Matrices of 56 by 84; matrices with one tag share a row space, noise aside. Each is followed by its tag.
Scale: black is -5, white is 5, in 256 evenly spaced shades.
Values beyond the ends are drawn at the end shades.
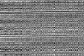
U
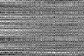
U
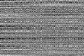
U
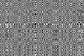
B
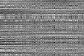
U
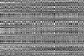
U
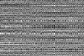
U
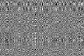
B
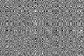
B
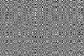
B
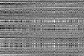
U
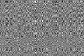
B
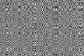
B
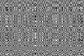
B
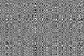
B
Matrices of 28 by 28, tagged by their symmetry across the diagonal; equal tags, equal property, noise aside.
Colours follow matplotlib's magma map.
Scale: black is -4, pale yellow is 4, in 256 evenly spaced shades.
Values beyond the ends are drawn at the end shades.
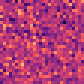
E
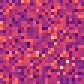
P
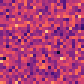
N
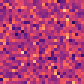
N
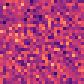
E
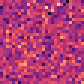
N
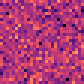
N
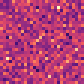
P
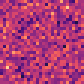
P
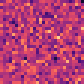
N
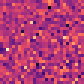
E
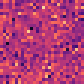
E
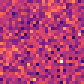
P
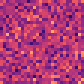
P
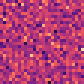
E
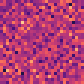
P
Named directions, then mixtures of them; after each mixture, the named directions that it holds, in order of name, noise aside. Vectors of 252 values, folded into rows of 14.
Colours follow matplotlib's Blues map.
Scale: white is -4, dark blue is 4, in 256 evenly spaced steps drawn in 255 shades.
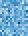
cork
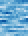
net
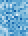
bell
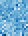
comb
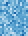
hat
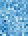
bell, comb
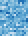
hat, net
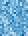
hat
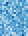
hat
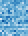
cork, net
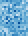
bell, cork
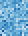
comb, cork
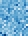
comb, cork
